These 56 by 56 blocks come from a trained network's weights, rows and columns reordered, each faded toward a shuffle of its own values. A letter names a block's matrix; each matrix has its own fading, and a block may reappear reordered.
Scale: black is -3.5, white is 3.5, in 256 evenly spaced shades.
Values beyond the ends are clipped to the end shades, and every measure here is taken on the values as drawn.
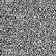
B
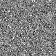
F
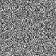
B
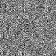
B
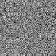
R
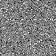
F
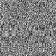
R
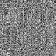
R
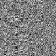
R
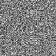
B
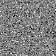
F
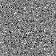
F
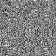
B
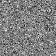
F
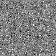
F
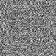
B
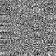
R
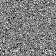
F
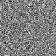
B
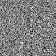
R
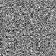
B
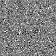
F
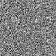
B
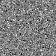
F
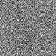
R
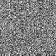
B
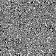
F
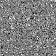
F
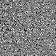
F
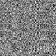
R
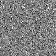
F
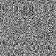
R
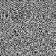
R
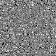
F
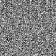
B
